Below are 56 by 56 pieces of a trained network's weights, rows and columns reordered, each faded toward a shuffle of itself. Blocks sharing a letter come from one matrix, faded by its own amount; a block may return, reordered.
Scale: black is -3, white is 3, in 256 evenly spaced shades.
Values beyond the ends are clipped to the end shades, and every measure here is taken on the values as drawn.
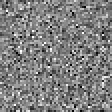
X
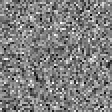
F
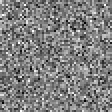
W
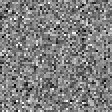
F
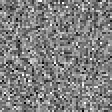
W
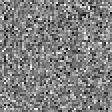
X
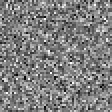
W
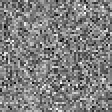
W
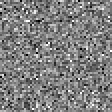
F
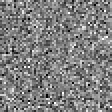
X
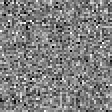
X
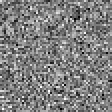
W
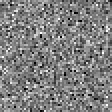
X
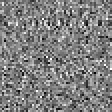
F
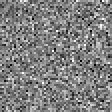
W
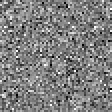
F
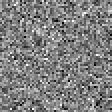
F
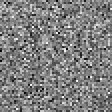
F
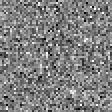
X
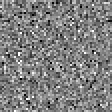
X
